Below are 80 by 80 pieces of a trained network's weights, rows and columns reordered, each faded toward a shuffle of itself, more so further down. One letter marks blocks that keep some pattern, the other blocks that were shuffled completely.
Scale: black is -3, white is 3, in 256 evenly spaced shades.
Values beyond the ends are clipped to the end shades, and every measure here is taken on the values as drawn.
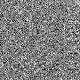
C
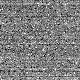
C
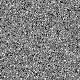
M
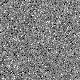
M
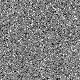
M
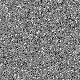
M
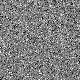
M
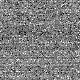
C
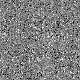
C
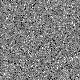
M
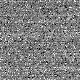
C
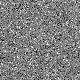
M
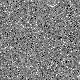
M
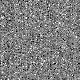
C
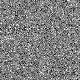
C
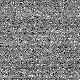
C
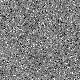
M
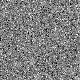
M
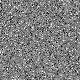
M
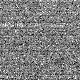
C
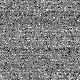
C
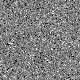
M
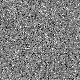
M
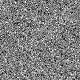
C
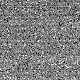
C
